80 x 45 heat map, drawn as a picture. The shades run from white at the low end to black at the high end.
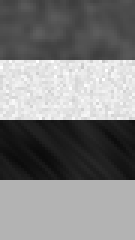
The table splits into 4 rows of 1 panel. Panel 1,1: high, blotchy, faint in contrast. Panel 2,1: very low, fine-grained, faint in contrast. Panel 3,1: very high, slanting down to the right, faint in contrast. Panel 4,1: low, flat.
